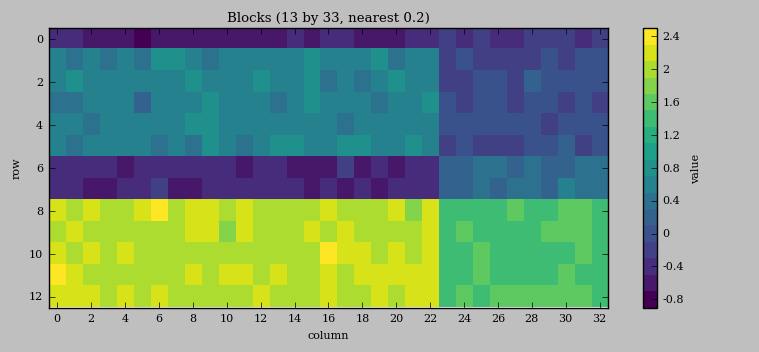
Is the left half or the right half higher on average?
left
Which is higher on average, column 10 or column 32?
column 10
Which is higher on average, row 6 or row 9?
row 9
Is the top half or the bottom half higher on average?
bottom
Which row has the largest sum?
12
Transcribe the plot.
Title: Blocks (13 by 33, nearest 0.2)
x-axis: column, ticks 0 2 4 6 8 10 12 14 16 18 20 22 24 26 28 30 32
y-axis: row, ticks 0 2 4 6 8 10 12 (0 at the top)
Colour bar: value, ticks -0.8 -0.4 0 0.4 0.8 1.2 1.6 2 2.4
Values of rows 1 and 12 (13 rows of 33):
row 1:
0.6 0.4 0.6 0.4 0.6 0.4 0.8 0.8 0.6 0.4 0.6 0.6 0.6 0.6 0.6 0.8 0.6 0.6 0.6 0.8 0.4 0.6 0.6 -0.2 0 -0.2 -0.2 -0.2 -0.2 0 -0.2 0 0
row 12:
2.2 2.2 2.2 2 2.2 2 2.2 2 2 2 2 2 2.2 2 2 2 2.2 2 2 2.2 2 2.2 2.2 1.4 1.6 1.4 1.6 1.6 1.6 1.6 1.6 1.6 1.4
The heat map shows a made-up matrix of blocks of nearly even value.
